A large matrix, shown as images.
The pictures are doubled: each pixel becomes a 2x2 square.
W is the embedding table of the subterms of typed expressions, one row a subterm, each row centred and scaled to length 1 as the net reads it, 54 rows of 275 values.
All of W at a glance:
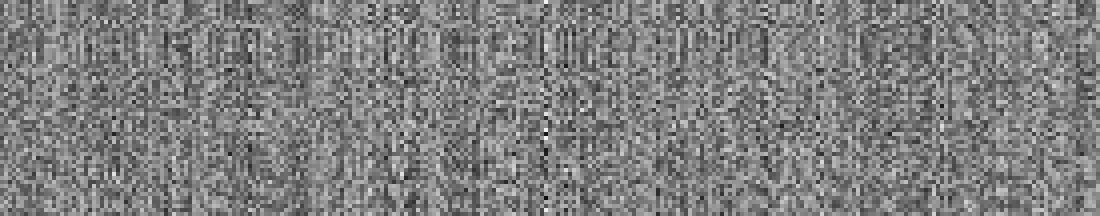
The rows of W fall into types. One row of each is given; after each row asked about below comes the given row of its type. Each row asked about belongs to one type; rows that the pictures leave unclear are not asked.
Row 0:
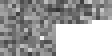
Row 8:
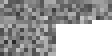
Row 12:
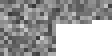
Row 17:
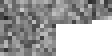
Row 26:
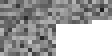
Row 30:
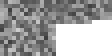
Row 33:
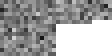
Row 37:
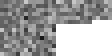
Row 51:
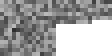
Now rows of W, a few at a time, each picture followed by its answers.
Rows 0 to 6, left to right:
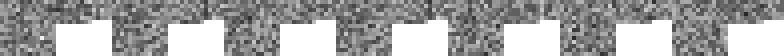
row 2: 26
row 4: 0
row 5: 12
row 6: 30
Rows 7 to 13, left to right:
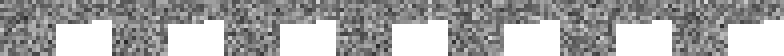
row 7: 26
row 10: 33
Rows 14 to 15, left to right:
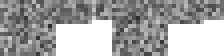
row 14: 0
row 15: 26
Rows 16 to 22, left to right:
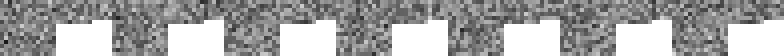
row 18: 26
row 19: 0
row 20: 51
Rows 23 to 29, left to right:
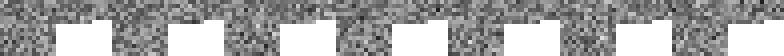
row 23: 8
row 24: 26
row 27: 8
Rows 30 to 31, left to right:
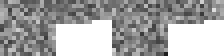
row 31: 37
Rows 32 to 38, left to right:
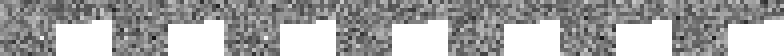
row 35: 0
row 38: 51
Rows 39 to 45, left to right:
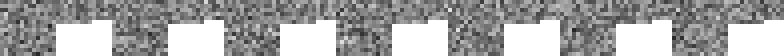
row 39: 12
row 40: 33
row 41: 37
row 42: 33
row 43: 37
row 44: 51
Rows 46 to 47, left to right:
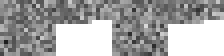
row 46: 0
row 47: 30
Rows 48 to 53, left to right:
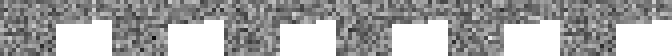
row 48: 33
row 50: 51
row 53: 33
